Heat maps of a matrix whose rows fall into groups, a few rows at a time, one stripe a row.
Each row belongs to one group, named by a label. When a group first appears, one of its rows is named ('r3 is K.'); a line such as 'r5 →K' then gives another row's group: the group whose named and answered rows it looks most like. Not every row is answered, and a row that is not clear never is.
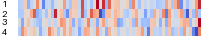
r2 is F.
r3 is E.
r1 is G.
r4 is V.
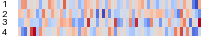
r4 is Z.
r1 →V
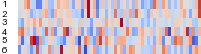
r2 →E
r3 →Z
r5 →Z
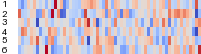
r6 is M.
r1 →F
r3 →E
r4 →V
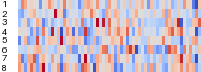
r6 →M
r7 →Z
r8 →Z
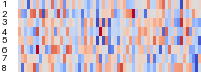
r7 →V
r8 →Z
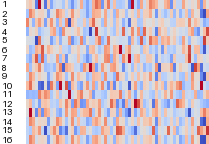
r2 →V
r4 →E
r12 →M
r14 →V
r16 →V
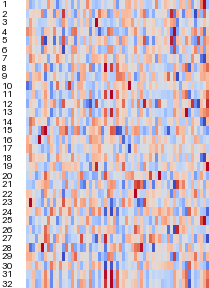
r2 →F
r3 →E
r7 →V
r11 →G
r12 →E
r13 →G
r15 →M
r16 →Z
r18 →V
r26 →M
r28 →M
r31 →G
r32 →G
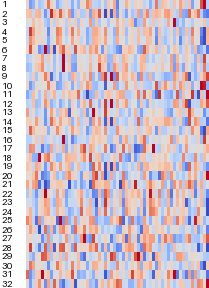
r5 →V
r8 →F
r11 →E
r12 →G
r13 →Z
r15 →V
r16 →F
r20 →E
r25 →Z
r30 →V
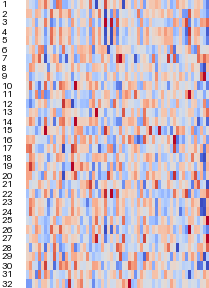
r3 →G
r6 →F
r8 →V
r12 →F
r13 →E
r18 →V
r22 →G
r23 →V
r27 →E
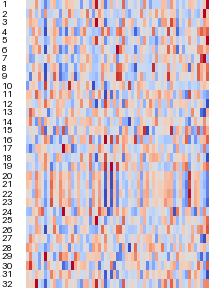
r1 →E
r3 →E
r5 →E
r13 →V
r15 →F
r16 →G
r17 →F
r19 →G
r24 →F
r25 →E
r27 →V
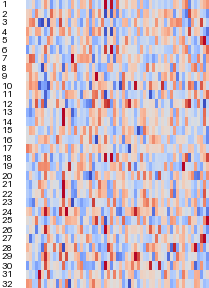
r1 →G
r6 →G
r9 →E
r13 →F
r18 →G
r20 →E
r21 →F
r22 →F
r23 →F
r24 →M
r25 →E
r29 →M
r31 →Z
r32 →Z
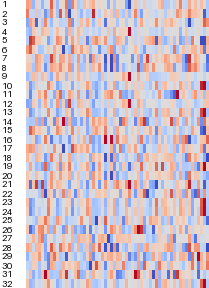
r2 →Z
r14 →F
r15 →V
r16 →G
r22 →F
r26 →M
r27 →F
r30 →E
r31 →M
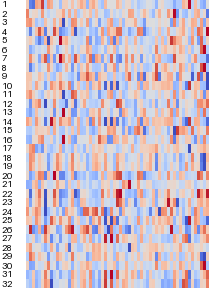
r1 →Z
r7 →M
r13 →F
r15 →M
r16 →F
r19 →V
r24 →E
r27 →G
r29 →V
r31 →G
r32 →G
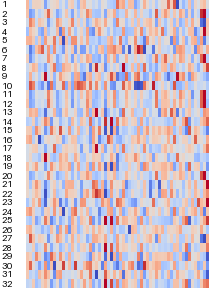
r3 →V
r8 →E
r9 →M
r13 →E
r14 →G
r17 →E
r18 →M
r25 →G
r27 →V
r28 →G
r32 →G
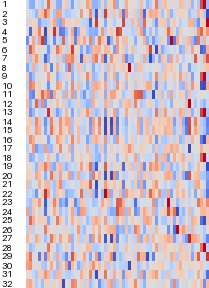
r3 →E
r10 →V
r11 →M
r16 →V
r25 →V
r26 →M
